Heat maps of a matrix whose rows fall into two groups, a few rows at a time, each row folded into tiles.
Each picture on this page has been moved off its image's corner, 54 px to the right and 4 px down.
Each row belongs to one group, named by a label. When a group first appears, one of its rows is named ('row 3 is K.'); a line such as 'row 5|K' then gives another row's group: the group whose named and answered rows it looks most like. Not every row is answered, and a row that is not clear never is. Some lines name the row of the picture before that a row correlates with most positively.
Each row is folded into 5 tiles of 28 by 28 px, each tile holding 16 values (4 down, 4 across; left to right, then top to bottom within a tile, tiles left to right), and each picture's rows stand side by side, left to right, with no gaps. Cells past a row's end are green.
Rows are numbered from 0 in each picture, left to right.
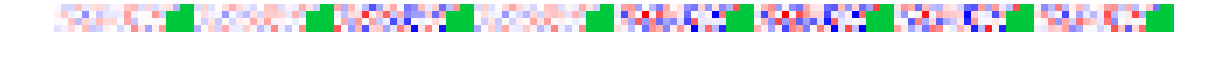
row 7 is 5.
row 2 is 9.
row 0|5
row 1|5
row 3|5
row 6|9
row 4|9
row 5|9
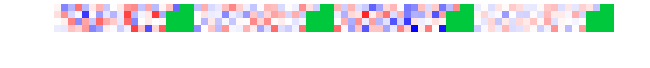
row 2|9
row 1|5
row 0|5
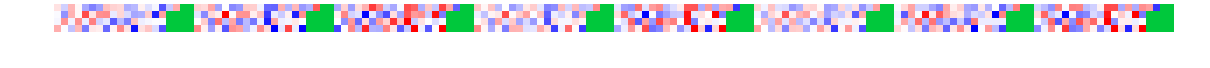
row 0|9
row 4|5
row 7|5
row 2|5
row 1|9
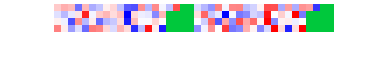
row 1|5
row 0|9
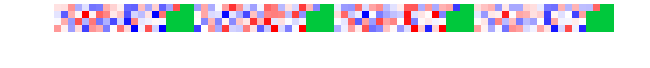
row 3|9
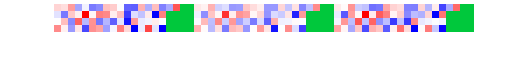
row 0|9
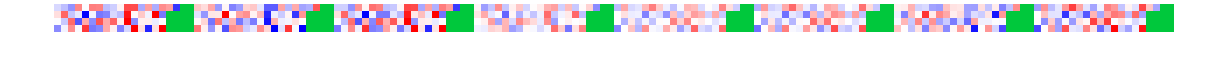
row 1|9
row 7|5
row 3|5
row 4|5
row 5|5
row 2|5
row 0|5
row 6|9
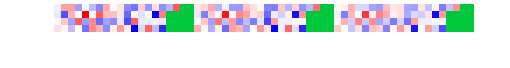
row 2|9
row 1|9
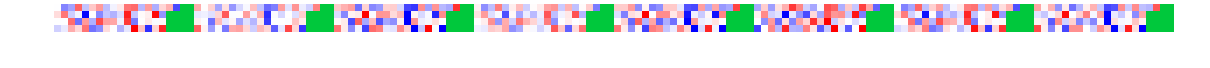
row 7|9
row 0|5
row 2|9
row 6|5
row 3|5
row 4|9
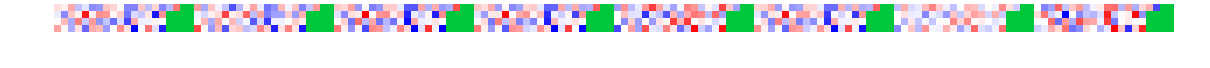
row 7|5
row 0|9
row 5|9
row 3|9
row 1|9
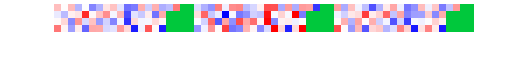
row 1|5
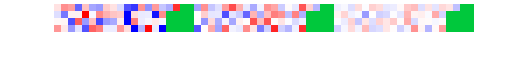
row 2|5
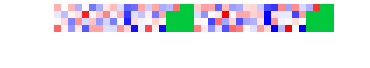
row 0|9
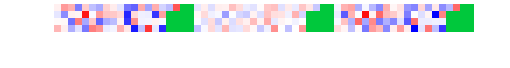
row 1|5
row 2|9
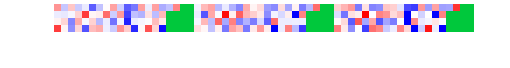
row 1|9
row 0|9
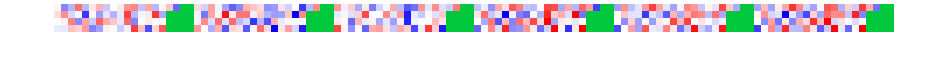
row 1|9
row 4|5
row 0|5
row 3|5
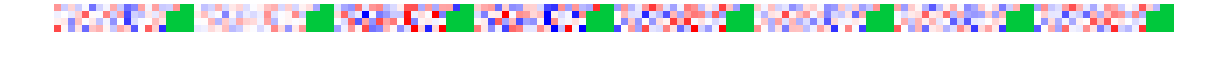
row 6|9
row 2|5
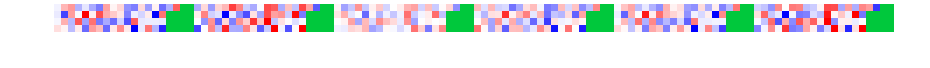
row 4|9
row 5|5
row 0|9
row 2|5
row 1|5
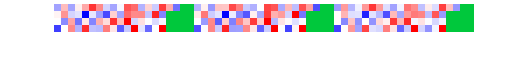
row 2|5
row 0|5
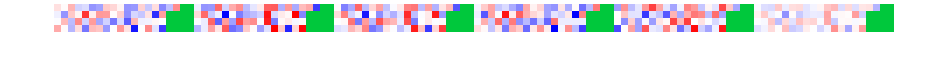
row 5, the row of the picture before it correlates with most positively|1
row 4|5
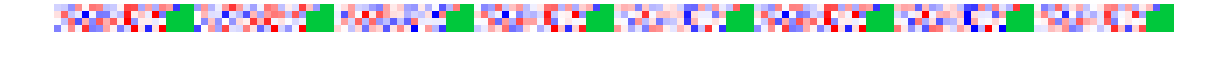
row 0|5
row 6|9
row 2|9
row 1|5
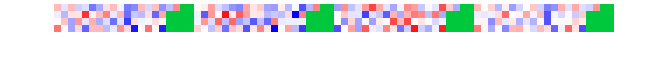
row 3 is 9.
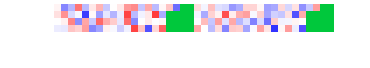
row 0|5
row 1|9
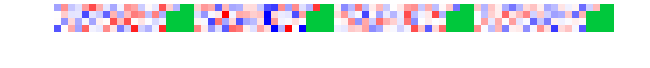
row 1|9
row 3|9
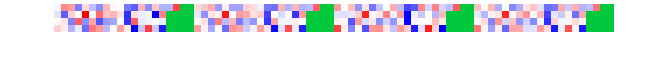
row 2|9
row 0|9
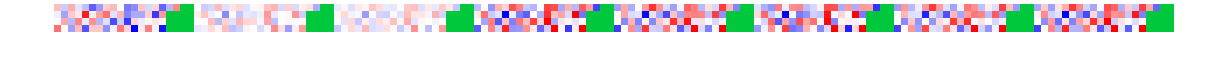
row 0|9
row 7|5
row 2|5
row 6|5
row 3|5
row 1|5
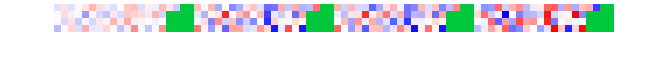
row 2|9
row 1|9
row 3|5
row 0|5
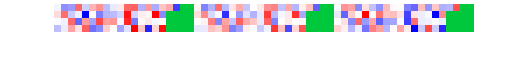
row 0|5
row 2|9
